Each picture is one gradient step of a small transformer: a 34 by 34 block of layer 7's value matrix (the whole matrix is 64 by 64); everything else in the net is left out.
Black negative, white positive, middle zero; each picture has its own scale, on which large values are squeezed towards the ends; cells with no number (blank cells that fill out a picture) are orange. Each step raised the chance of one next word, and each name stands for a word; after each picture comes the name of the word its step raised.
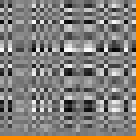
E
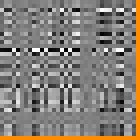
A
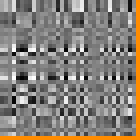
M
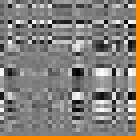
E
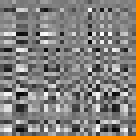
A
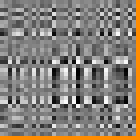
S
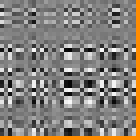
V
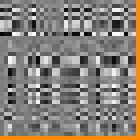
S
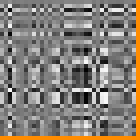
S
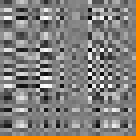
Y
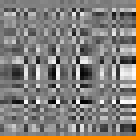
S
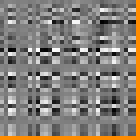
A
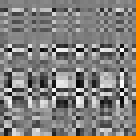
V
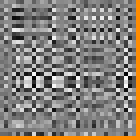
Y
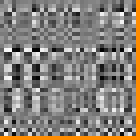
M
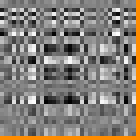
S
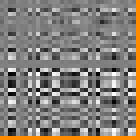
V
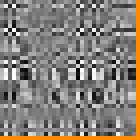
M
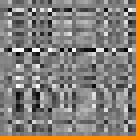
A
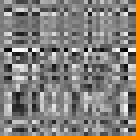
A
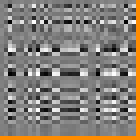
E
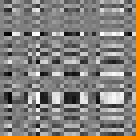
S
